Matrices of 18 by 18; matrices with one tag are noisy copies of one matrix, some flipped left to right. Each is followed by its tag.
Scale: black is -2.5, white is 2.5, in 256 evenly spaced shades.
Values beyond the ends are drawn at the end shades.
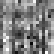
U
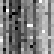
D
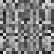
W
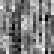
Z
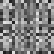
W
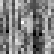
Z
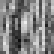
Z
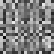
W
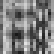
U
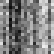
D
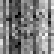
D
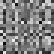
W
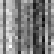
D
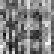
U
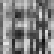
U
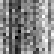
D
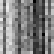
D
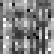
U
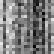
D
